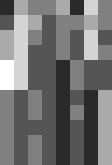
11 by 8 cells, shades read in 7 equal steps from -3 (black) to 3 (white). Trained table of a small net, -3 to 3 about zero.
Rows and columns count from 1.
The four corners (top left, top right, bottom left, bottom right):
-2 0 0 1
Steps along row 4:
up down same up down up down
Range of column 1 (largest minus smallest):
5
